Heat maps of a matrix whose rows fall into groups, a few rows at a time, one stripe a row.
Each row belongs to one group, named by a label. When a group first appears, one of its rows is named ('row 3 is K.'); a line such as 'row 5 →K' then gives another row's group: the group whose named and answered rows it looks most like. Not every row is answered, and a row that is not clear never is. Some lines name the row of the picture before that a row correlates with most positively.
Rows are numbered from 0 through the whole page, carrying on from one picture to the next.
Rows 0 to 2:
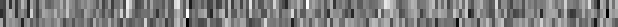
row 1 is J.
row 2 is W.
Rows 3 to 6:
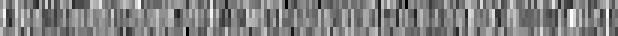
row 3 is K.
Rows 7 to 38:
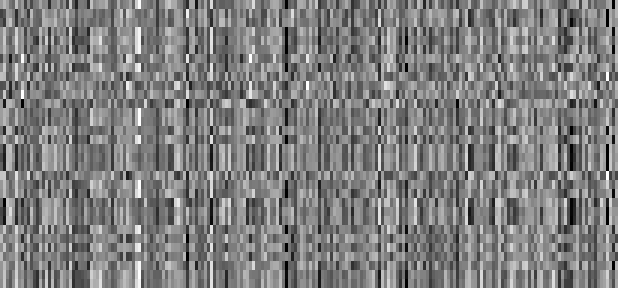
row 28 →K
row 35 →W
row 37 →K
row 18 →W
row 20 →K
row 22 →K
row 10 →K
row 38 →K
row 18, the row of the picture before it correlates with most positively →6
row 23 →J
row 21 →J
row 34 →K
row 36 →K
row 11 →K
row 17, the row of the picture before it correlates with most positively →5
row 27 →K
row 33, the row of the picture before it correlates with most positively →6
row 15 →W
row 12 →K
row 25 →J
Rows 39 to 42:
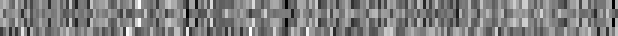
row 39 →K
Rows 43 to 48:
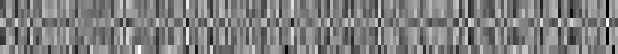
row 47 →J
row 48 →K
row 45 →W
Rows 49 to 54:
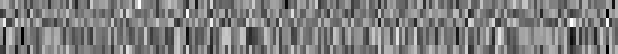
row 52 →W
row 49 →K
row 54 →J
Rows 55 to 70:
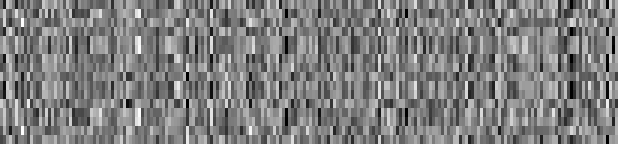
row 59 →K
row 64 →J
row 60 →K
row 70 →J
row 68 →K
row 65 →J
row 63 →W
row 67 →K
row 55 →J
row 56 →K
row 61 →J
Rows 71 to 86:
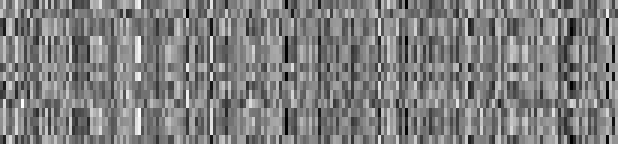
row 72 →W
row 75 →K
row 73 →J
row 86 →J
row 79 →K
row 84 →K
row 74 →J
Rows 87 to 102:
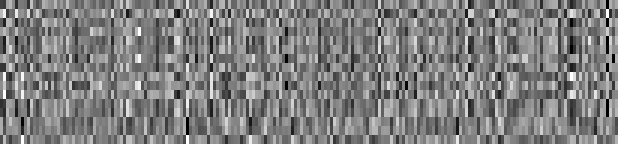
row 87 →J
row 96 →K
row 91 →J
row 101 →W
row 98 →J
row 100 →W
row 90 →K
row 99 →J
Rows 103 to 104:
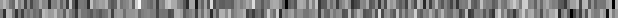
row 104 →J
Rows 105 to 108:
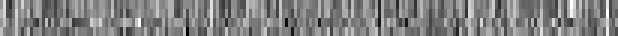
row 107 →K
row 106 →W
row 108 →W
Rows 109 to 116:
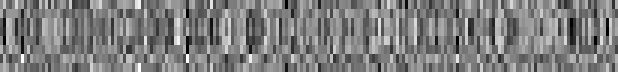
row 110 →W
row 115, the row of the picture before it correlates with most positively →105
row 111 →J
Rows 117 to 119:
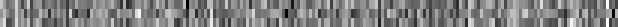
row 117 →W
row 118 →K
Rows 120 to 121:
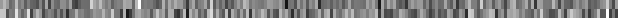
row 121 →W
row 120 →K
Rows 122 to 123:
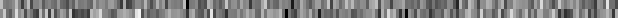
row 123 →K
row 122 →W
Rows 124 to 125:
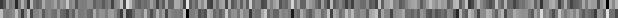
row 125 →W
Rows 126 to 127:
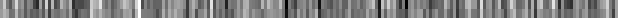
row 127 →K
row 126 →K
